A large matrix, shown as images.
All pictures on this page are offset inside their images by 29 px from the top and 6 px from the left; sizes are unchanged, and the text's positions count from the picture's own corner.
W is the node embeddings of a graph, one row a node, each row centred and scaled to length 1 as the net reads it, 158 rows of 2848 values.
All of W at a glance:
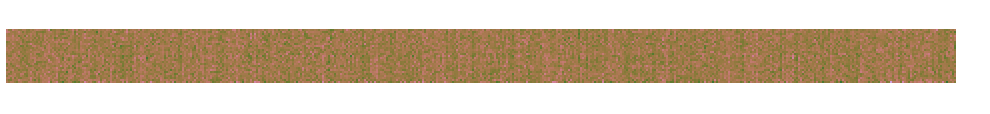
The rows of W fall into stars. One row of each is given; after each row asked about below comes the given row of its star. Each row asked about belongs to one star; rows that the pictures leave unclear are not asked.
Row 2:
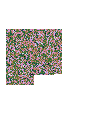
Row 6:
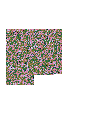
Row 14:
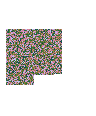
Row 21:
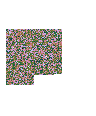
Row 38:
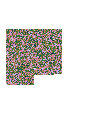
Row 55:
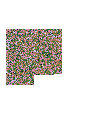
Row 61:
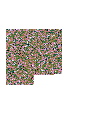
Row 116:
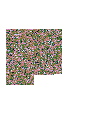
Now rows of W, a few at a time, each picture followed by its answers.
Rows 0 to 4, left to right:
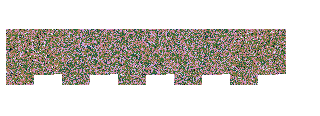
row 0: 55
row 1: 14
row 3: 55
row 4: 14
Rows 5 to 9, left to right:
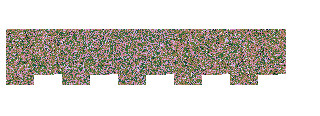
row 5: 6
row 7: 6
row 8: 61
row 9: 116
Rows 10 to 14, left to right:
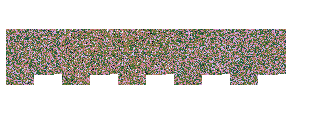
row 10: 6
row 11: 2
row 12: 38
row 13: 21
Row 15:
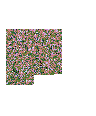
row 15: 21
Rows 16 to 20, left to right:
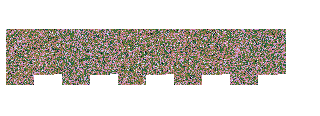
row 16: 61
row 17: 55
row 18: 38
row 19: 14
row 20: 61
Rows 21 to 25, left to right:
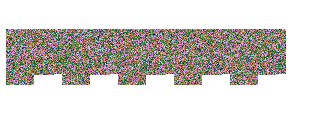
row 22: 55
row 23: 6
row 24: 14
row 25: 61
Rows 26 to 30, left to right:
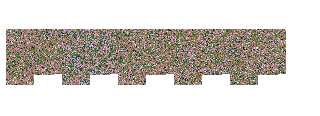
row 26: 14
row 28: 55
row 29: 55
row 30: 21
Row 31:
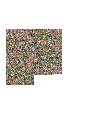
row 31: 116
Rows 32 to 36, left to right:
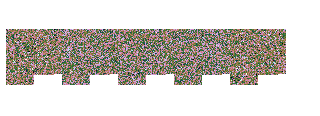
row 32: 61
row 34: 61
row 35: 6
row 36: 2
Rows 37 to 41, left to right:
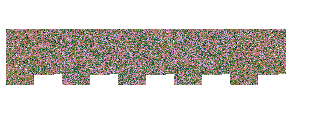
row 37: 6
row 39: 21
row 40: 38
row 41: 6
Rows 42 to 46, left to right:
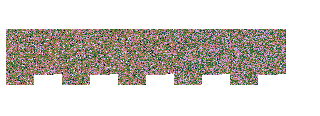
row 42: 14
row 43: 55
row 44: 61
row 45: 38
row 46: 61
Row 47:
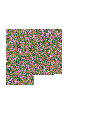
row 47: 14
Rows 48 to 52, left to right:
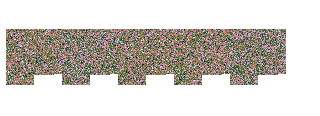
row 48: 116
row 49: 6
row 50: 21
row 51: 21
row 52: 38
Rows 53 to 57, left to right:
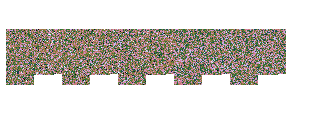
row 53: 21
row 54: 21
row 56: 38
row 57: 6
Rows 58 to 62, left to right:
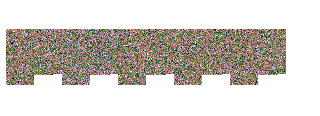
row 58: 6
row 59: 14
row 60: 116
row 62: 55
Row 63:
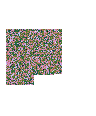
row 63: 38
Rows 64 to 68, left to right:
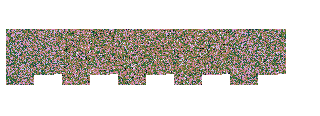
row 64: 2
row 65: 55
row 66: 2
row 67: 61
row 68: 2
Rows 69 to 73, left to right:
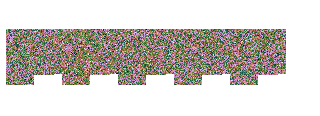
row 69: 14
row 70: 61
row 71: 6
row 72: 55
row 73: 61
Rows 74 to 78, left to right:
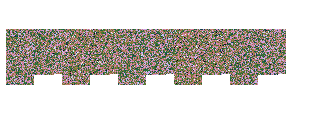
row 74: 116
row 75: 38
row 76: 61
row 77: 6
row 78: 2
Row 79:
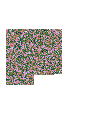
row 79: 14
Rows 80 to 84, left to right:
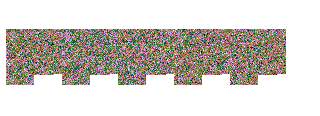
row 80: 38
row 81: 38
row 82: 21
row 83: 38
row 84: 116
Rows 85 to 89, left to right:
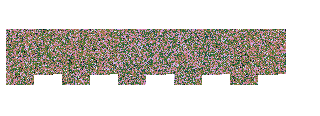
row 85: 116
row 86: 21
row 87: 116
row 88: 38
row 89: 2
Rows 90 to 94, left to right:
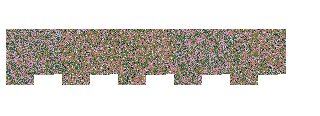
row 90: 116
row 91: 14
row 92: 2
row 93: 116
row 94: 21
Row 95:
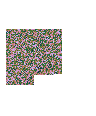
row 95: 61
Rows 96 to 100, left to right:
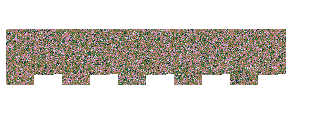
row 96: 6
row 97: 38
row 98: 21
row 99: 116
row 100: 21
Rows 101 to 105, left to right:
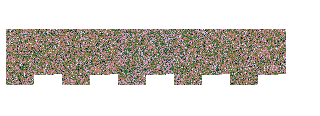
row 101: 14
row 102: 14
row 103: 38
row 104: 38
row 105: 21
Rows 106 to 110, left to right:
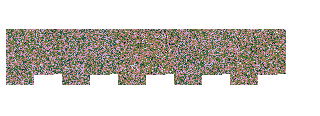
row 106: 61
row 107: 6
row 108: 6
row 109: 2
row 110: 61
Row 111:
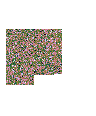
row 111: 2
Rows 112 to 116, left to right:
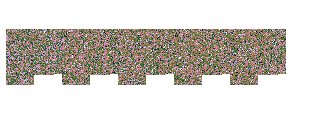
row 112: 2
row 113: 6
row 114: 6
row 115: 2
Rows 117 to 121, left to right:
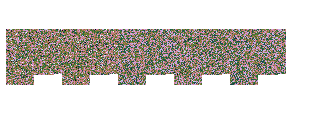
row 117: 61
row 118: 14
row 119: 116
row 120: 38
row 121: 21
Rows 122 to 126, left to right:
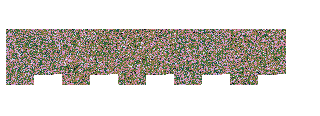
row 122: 38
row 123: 38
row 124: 6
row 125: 116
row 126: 116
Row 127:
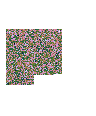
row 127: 21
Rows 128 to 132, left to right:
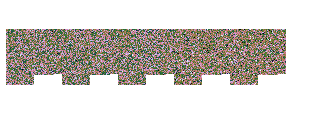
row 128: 55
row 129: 55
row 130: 55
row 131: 61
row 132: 38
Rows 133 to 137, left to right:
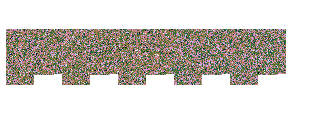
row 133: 116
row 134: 38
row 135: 55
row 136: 61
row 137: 38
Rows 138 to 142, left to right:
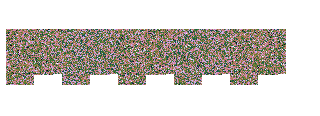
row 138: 116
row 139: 14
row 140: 116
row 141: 2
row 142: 6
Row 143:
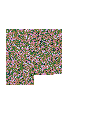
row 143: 38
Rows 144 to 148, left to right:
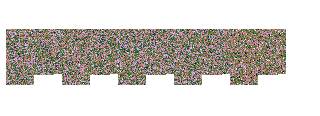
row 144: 116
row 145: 6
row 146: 116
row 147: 14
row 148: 2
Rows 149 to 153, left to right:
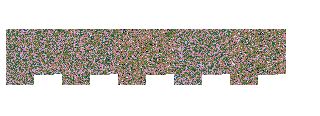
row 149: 55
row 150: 55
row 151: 55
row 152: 61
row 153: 38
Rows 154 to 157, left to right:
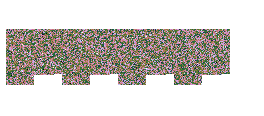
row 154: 61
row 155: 61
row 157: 116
